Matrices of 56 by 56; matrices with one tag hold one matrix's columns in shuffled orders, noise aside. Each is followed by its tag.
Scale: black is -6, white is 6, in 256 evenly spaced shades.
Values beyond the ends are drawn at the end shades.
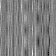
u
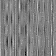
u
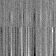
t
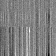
t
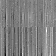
t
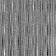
u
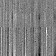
t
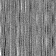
u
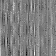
u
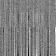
t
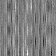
u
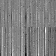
t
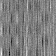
u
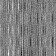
u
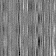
u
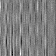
u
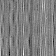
u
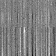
t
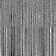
t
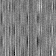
u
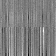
t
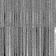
t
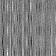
u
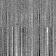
t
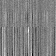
t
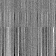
t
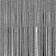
t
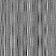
u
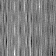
u
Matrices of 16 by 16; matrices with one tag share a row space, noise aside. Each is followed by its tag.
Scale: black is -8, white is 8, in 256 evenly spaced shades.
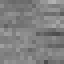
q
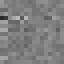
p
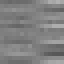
q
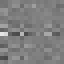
p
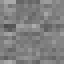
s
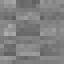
s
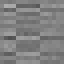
s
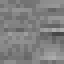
q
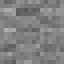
s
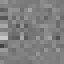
p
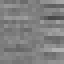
q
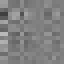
p
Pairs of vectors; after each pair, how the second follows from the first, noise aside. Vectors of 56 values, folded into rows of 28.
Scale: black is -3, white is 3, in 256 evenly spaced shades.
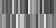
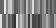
wrapped around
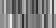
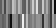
negated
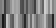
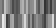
negated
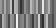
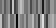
negated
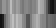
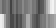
negated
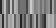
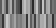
wrapped around
